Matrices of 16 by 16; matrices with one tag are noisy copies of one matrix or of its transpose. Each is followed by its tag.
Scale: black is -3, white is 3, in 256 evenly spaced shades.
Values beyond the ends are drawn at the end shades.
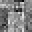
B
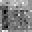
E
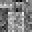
B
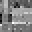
B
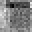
E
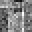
B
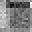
E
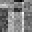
B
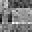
B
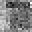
E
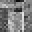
B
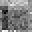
E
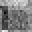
E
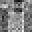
B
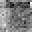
E
